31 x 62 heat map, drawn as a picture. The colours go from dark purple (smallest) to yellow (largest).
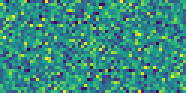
There is no overall slope. There is no seam. A half turn leaves it unchanged. The values follow a bell shape. The grain is fine, like static. Overall the values sit about 50% of the way up the scale.
